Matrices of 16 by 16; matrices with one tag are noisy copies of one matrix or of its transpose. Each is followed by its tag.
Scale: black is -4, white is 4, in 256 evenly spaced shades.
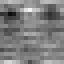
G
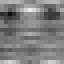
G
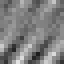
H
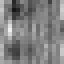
G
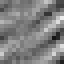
H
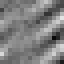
H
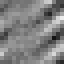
H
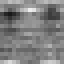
G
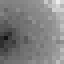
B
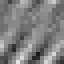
H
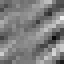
H
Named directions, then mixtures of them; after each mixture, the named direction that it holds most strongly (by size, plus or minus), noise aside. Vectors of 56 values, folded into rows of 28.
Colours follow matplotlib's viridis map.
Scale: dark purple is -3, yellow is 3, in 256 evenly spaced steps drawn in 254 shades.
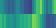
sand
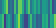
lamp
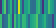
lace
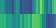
sand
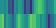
sand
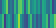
lamp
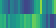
sand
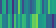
lace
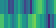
sand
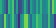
lamp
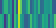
lamp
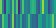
lace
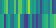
lamp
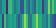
lamp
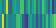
lamp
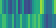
sand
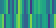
lamp
